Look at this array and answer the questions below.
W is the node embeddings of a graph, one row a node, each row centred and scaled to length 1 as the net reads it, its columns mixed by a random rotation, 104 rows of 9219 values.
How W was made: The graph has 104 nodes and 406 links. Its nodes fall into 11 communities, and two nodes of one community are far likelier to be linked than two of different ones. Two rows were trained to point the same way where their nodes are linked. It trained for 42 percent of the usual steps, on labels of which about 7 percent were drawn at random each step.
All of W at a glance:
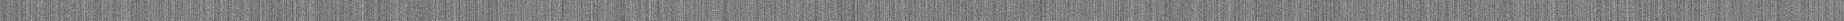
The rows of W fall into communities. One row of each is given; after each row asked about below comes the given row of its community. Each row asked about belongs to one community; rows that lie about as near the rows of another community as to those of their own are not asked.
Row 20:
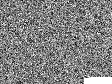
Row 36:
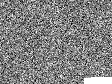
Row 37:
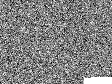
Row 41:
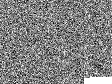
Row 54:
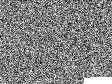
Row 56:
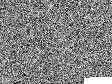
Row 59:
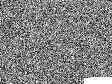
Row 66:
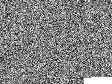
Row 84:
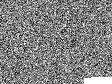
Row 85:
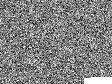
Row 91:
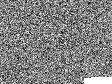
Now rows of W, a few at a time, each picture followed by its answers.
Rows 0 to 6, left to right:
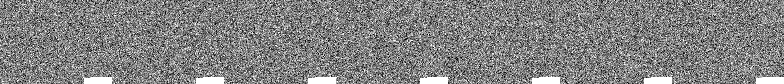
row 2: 91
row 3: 85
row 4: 59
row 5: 66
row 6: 56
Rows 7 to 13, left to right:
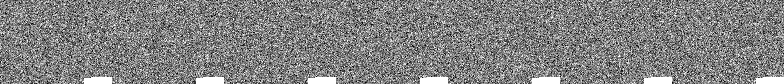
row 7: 91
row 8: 66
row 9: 91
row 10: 85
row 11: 91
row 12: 41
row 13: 59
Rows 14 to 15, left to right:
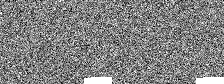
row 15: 91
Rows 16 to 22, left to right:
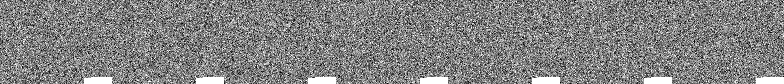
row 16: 37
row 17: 85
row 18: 84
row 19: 54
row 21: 66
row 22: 37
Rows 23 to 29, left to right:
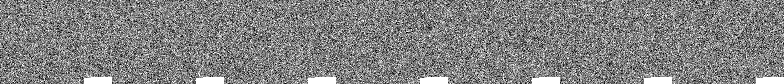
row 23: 41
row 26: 54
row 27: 66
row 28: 41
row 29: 37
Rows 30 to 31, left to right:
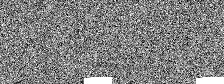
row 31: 54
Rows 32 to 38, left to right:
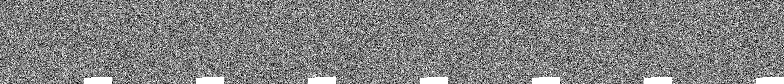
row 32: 66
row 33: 41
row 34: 41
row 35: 36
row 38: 54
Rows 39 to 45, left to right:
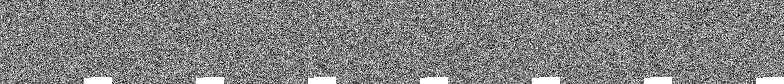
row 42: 20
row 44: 41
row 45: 85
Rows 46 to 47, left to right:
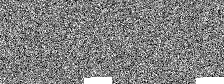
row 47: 56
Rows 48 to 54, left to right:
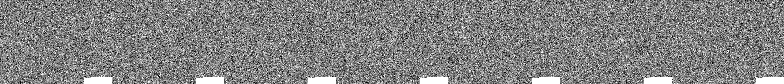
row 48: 20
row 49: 85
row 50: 37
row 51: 85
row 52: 66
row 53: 37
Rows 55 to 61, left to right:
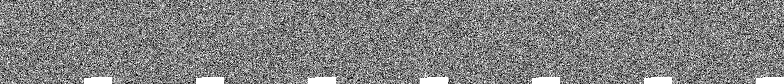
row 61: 91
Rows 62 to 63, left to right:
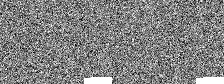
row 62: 36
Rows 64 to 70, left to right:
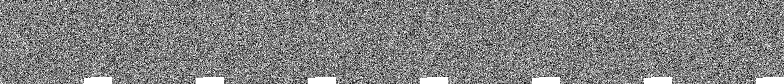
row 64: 54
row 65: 36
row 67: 56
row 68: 56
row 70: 85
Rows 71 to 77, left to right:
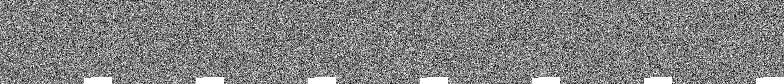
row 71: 84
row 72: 37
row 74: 56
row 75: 54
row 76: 41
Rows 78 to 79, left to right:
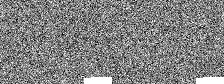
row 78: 37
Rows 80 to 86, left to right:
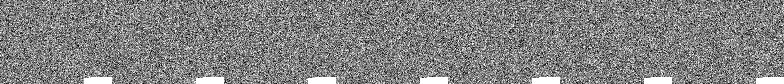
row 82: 54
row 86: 56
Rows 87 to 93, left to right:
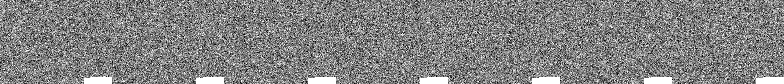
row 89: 85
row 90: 36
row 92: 20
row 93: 91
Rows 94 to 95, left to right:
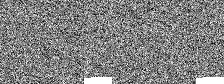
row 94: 56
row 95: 91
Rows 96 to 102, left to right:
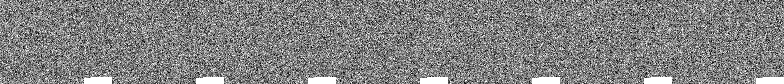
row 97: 66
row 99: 56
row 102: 54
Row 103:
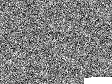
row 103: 20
